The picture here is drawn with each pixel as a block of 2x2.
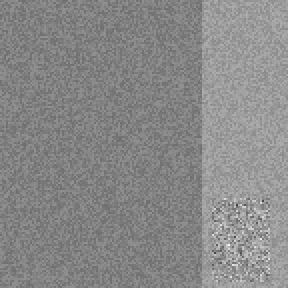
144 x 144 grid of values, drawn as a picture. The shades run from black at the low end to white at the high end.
Seam: vertical, 70% of the way across, the right part higher. Stripes: none. Roughest part: bottom right. Odd patch: rougher, in the bottom right.
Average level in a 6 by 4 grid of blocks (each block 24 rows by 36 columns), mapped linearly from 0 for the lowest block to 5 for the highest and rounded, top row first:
0015
0015
0015
0015
0015
0015
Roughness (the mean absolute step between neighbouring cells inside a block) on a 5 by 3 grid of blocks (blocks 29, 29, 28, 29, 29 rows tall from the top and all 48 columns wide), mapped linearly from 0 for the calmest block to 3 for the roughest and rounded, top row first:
000 / 000 / 000 / 002 / 003
